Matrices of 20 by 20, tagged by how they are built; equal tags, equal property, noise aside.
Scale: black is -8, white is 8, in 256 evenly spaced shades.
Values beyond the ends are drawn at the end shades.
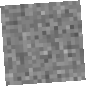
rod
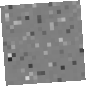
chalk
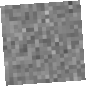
rod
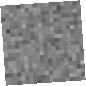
rod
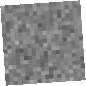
rod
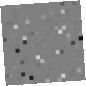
chalk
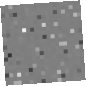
chalk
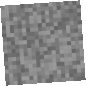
rod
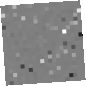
chalk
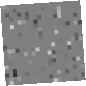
chalk
